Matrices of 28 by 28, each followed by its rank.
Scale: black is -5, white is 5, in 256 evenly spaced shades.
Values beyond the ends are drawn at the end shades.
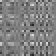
two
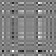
one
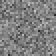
full rank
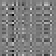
two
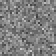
full rank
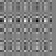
one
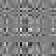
two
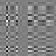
one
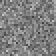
full rank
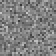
full rank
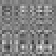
two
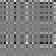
one
